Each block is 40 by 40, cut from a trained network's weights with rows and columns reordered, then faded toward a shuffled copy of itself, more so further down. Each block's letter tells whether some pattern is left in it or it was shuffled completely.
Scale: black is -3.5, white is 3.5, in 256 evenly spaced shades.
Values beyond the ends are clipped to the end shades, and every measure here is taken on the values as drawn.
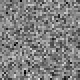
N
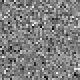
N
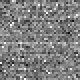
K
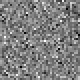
N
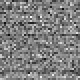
K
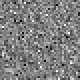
N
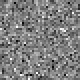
N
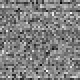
K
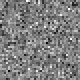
N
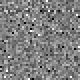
K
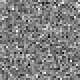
N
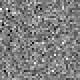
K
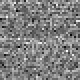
K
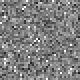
N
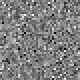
N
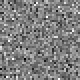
N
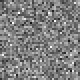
N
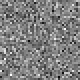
N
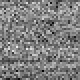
K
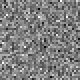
N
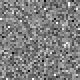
N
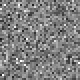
N
